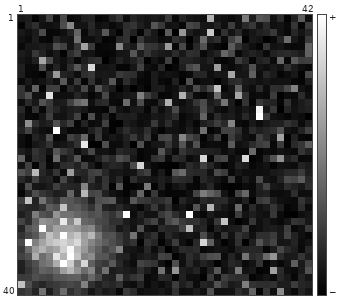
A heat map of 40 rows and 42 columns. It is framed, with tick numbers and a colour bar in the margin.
Bumps: one, in the bottom left. Histogram: skewed, a long tail of high values. Average level on the scale: 20%. Ninth with the highest average: bottom left. Mirror symmetry: none. Odd rows or columns: none.
